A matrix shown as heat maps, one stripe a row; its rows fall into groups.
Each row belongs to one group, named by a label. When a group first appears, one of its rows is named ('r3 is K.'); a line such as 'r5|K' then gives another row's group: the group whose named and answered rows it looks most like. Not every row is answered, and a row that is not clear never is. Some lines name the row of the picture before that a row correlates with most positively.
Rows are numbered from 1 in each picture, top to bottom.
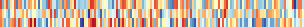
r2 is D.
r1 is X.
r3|X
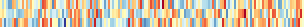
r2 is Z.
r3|D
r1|D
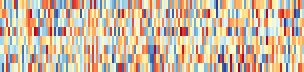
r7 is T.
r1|D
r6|T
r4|X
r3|T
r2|X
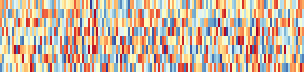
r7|D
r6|X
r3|X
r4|Z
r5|T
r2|D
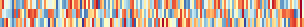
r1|Z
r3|T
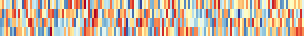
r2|X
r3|T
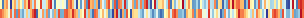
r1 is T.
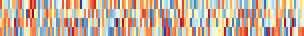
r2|T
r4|Z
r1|X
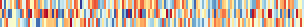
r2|D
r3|T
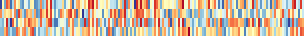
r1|T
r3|T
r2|X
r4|T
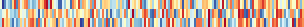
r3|Z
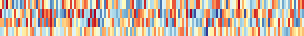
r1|Z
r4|T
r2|D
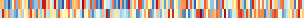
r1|D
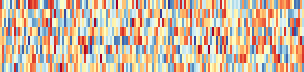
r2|D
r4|X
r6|Z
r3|D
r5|D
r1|X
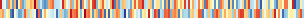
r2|Z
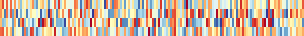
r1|Z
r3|D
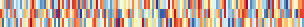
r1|Z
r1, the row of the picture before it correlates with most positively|2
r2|Z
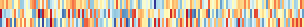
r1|Z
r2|D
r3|T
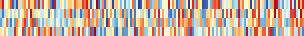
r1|Z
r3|T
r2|T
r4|D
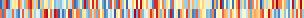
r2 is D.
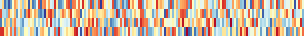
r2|X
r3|T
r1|D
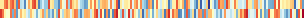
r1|X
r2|Z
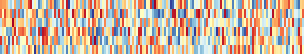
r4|D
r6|T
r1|X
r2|Z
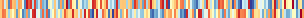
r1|X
